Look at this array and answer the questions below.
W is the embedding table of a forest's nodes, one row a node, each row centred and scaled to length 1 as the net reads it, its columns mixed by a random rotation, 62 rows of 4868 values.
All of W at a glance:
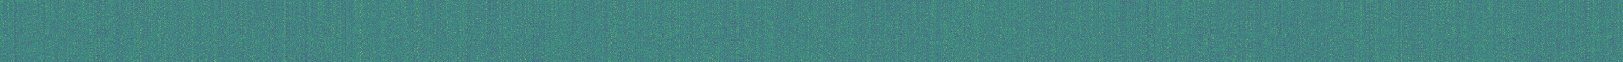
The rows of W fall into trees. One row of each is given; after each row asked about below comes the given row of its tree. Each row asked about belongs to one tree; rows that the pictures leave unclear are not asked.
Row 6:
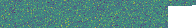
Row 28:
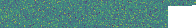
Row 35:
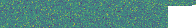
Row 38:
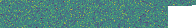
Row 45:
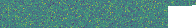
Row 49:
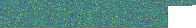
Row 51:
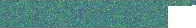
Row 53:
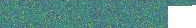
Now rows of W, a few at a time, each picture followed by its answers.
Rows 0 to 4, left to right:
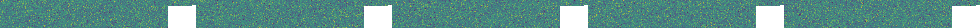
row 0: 51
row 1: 53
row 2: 51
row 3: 28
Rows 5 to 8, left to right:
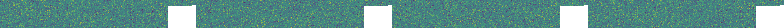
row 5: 51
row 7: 53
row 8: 51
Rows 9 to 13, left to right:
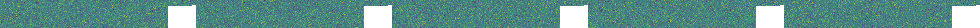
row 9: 51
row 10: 6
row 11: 45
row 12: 6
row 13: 28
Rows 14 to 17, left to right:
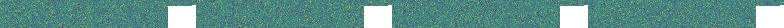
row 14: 38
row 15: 51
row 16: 6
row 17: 28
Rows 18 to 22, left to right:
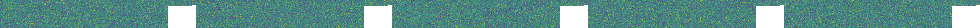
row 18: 45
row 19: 51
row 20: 53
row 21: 49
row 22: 35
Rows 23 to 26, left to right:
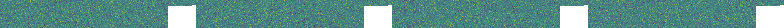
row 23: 49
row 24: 38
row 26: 49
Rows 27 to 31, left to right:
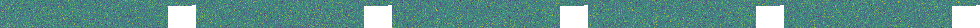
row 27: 35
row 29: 6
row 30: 6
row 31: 51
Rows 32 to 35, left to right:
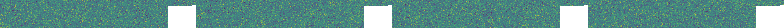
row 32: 6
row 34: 53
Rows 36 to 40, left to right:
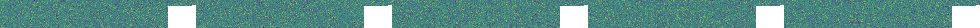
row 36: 53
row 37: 35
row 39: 49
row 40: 49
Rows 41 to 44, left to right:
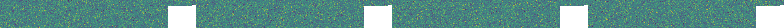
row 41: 6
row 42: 38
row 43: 38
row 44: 49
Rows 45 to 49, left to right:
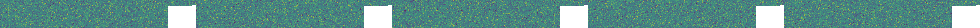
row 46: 49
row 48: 51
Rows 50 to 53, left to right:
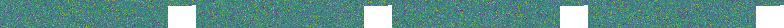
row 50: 35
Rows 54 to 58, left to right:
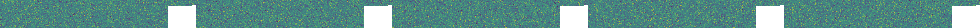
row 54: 49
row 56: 6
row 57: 45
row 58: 45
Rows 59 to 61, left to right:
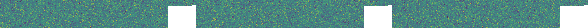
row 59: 6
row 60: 49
